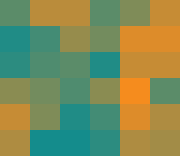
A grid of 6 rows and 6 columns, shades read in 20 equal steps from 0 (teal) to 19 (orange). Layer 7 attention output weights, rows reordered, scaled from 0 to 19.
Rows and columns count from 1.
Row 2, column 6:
17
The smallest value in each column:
1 0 0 1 9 6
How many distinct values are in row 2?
5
